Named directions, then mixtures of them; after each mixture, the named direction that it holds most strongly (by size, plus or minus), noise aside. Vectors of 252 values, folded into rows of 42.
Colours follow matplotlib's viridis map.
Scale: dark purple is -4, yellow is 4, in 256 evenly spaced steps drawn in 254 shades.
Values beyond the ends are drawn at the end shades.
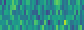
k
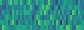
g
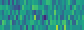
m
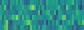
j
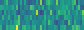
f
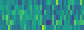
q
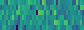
f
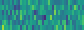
m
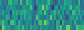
g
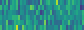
f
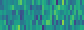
q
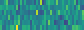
f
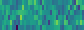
f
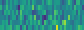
m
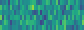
j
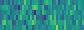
m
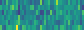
f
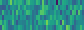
g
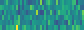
f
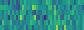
m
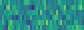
j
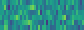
j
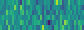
k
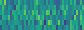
k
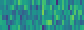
q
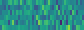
g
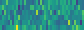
f
